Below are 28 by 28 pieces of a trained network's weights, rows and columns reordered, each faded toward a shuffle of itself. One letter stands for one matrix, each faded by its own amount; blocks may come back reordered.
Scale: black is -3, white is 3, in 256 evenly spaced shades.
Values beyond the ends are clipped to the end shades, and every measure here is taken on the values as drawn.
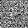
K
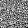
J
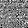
K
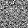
J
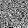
J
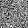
J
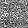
K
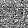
K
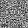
J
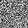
J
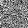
J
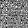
K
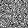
J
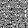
K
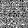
K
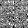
K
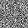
J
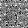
K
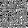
K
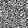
J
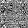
K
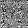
K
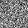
J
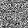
J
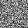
J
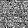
K
